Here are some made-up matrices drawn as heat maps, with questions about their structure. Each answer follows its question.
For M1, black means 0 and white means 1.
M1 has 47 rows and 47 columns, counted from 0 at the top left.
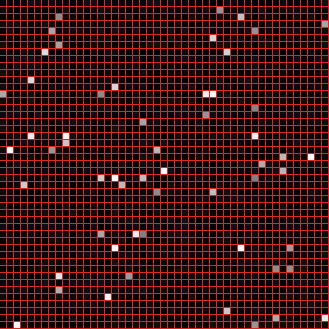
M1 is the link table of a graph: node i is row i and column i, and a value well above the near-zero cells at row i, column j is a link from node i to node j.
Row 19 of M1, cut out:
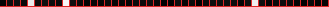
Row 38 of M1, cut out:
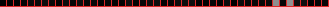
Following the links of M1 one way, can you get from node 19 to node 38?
no
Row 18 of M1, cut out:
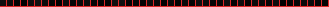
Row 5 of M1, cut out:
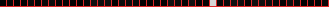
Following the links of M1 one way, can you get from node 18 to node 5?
no
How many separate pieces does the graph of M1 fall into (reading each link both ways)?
4
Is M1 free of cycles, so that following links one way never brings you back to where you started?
yes
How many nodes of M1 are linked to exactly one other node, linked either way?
8
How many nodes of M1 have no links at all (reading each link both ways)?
3
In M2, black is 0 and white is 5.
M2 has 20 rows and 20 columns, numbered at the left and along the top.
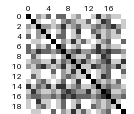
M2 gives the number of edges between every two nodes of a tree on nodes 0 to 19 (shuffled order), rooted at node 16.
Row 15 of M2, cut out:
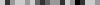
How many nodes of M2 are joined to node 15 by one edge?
4
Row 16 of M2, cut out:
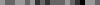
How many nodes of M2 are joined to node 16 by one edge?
3
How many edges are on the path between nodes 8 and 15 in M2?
1
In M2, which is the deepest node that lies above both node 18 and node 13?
10
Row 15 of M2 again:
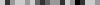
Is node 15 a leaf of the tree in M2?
no
